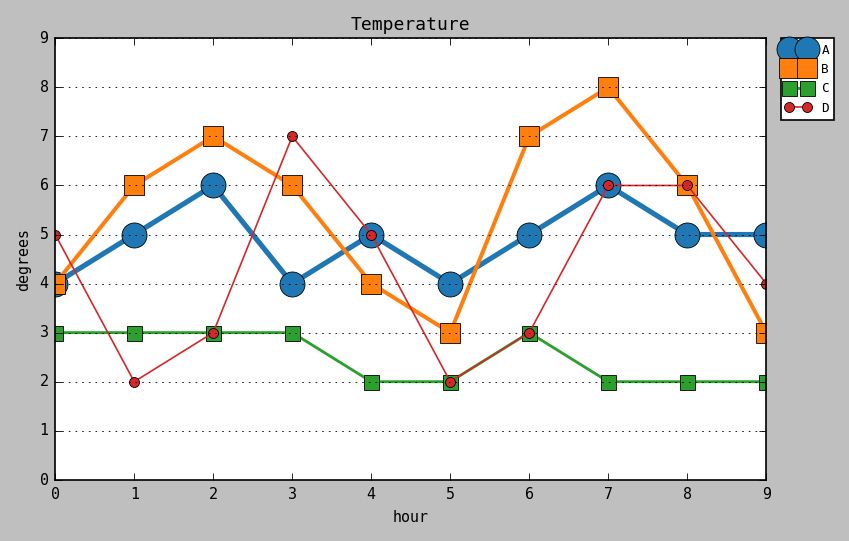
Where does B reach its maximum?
7
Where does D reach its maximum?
3
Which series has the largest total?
B
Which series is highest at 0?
D
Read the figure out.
Title: Temperature
x-axis: hour, ticks 0 1 2 3 4 5 6 7 8 9
y-axis: degrees, ticks 0 1 2 3 4 5 6 7 8 9
Legend: A, B, C, D
Values:
A: 4 5 6 4 5 4 5 6 5 5
B: 4 6 7 6 4 3 7 8 6 3
C: 3 3 3 3 2 2 3 2 2 2
D: 5 2 3 7 5 2 3 6 6 4
